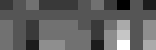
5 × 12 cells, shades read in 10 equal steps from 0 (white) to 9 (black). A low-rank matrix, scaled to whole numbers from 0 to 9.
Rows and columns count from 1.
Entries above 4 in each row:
12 12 10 9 7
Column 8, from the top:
5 6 7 7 8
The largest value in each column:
7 6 8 7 7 7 6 8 7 9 6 8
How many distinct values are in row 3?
5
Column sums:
28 30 33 27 27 28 28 33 26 20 30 25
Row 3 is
5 6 7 5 5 5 6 7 5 3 6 4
